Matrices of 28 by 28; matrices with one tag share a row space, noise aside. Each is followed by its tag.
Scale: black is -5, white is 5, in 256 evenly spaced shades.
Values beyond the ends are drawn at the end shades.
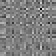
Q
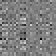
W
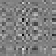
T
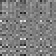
W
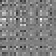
W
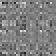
W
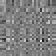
Q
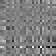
Q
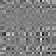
Q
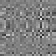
Q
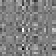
T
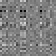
W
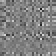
Q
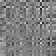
Q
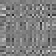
Q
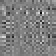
Q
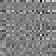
Q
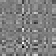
T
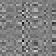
T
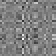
T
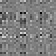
W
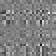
Q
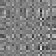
Q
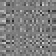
Q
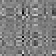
T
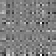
Q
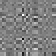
T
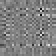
Q
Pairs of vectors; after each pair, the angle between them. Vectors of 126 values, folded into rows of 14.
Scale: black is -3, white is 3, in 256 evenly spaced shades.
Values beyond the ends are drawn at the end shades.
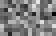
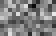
nearly opposite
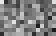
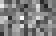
partly aligned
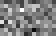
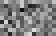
nearly opposite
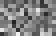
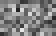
partly aligned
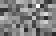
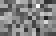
nearly parallel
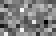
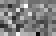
partly aligned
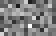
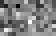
partly aligned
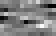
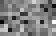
partly aligned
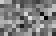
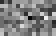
nearly opposite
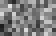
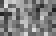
orthogonal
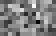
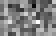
nearly opposite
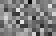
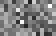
nearly parallel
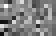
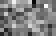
partly aligned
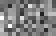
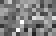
orthogonal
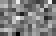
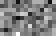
nearly opposite
